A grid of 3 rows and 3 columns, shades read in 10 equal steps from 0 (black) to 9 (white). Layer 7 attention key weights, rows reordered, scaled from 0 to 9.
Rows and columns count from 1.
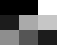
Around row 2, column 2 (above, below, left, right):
0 3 1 7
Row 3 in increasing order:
1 3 5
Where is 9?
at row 1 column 3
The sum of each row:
9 14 9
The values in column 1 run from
0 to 5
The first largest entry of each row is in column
3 3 1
